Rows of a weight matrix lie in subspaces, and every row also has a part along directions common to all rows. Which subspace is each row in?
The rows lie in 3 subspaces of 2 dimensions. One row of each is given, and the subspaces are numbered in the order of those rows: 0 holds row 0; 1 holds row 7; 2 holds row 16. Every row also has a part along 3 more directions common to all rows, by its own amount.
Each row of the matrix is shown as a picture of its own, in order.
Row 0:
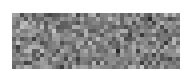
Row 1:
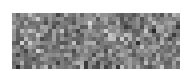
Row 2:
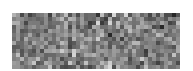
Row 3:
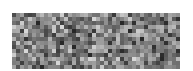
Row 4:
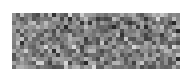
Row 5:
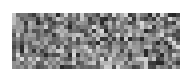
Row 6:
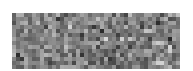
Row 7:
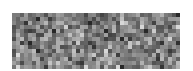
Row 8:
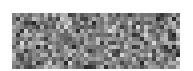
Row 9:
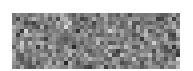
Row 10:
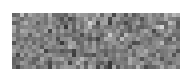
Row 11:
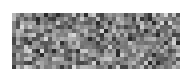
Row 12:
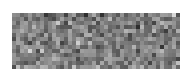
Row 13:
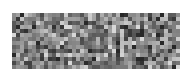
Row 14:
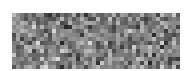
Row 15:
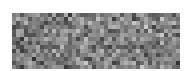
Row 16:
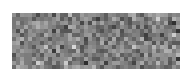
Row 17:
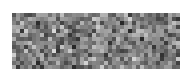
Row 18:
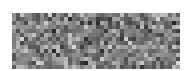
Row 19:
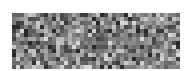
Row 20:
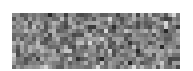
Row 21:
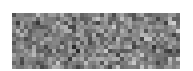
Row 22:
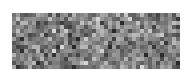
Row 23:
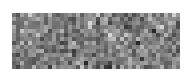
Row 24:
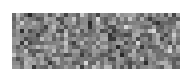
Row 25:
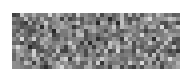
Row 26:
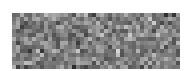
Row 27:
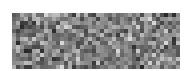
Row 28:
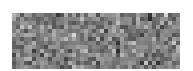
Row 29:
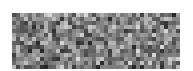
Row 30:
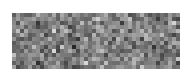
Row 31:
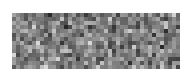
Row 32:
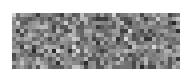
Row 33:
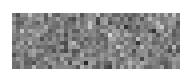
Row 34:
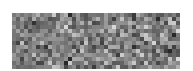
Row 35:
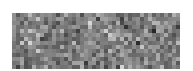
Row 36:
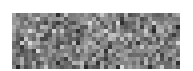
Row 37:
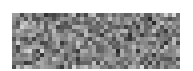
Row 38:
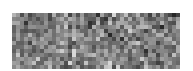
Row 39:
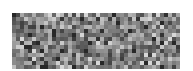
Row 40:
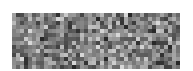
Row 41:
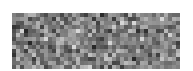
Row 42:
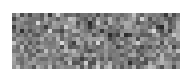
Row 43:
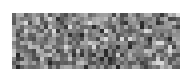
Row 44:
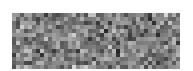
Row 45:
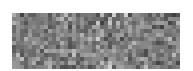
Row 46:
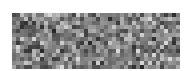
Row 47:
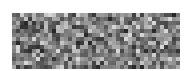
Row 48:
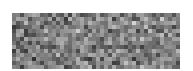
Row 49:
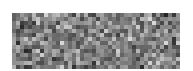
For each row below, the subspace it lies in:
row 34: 2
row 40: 1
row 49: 0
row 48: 2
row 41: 2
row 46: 0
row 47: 0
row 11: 0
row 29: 0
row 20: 0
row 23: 1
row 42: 1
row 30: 2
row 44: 0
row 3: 2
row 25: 0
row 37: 0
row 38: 1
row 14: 0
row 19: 2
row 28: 0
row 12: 0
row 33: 1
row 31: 0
